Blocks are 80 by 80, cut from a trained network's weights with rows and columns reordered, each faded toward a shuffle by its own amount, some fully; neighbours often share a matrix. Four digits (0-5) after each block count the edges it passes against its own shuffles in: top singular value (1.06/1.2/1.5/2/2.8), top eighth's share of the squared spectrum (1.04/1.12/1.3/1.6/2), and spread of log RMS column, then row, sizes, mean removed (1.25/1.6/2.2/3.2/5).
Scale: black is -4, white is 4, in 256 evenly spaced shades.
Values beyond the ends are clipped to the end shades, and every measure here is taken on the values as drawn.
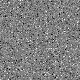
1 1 0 0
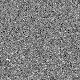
0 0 0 0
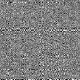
3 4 2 3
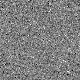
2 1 0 0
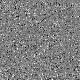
2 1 0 1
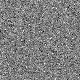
0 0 0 0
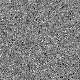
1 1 0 0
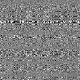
4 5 1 4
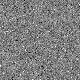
0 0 0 0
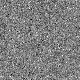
0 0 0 0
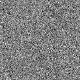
2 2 1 1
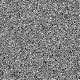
1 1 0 0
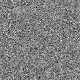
2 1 0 0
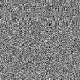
4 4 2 2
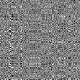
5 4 3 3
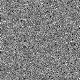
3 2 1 0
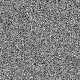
0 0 0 0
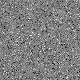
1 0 0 0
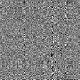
4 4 2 3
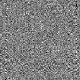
4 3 2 2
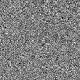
3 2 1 1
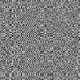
5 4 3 3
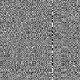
4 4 2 2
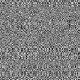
5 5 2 3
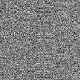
4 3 1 2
